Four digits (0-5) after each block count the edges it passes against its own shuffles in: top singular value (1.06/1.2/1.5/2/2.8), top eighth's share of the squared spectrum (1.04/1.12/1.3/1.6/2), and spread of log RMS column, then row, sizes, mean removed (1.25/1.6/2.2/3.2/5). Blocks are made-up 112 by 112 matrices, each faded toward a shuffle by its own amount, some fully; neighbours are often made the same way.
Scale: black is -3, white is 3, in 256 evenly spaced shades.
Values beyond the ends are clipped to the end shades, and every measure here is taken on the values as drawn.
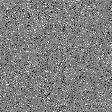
2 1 0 0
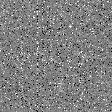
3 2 1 1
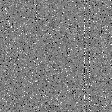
3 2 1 0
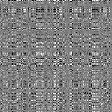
5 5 4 4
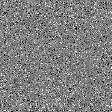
3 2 1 1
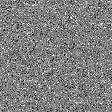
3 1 0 0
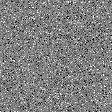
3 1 0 1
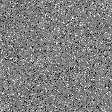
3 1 0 0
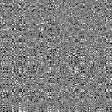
5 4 3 3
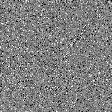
3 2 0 1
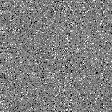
4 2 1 1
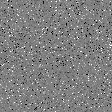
2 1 0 0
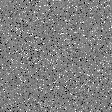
0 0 0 0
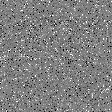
3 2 0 1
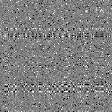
5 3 2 3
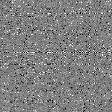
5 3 1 2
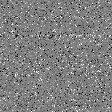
3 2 0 1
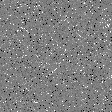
0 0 0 0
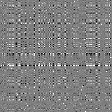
5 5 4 4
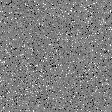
2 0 0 0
